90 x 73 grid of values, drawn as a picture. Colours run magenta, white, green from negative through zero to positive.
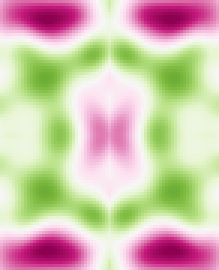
Mirror symmetry: left to right and top to bottom. Grain: smooth. Average level on the scale: 50%. Lone odd cells: none. Slope: none.
